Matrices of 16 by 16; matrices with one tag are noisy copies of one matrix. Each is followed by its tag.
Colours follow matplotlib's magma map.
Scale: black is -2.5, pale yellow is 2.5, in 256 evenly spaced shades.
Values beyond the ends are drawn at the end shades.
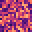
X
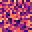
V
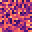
V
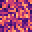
X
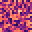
V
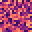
V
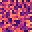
V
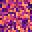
X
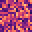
X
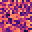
V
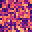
X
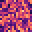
X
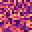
V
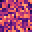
X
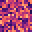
X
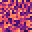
V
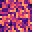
X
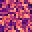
X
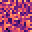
V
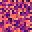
V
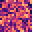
X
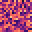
V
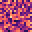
V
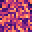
X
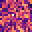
X
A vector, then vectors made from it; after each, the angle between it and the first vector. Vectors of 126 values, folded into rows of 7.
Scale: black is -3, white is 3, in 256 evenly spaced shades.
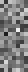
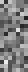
nearly parallel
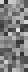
nearly parallel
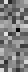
nearly opposite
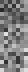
partly opposed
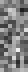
orthogonal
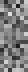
partly aligned
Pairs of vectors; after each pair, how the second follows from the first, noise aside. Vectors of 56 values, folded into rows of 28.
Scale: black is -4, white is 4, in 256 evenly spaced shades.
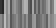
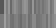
shrunk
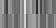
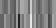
reversed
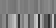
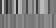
reversed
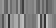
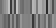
reversed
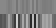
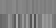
shrunk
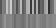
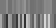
reversed
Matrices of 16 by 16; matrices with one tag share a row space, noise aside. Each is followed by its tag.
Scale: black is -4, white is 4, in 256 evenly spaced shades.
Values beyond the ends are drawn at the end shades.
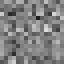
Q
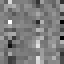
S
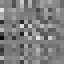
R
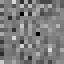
R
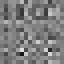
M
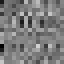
R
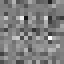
M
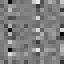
S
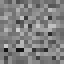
M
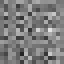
M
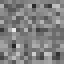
Q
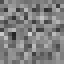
Q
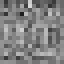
M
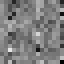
S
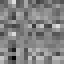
Q
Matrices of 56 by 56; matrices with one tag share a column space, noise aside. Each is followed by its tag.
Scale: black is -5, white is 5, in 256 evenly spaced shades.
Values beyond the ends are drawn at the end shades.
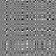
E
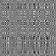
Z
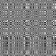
Z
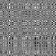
Z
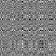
E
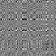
E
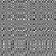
E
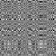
E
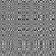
E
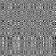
Z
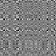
E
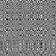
E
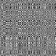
Z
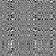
E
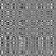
Z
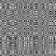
Z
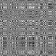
Z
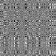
Z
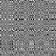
E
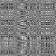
Z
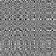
E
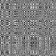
Z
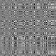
Z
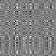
Z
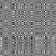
Z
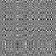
E
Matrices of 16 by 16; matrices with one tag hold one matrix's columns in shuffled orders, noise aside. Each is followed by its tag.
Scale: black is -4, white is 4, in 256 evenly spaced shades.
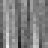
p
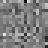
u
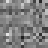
u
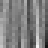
p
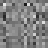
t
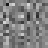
t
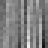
p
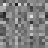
t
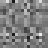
u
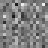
t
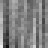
p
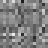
u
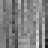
p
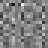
t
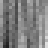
p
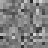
u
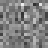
t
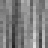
p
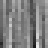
p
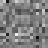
u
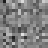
u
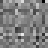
u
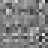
u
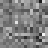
u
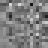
t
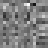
t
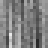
p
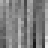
p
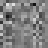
t
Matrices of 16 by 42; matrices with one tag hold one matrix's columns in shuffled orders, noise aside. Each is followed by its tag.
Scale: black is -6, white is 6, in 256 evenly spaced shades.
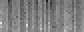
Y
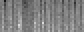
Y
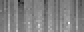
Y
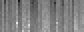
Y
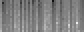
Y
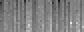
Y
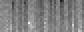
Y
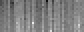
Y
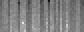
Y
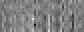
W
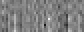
W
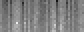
Y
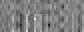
W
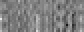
W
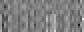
W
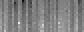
Y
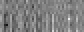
W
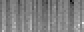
Y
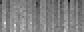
Y
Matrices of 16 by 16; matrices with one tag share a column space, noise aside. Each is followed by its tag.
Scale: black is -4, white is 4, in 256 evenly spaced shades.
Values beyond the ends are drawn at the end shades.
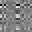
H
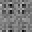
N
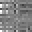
N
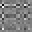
H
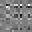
H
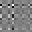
H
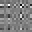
H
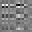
H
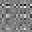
H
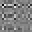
H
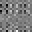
N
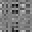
N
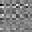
H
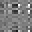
N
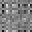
N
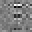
H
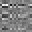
H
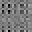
N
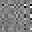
H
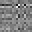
H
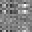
N
